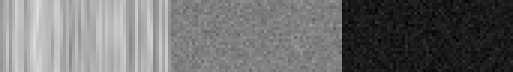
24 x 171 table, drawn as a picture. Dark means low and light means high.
The table splits into one row of 3 panels. Panel 1,1: high, streaked downward. Panel 1,2: middling, fine-grained, faint in contrast. Panel 1,3: very low, fine-grained, faint in contrast.
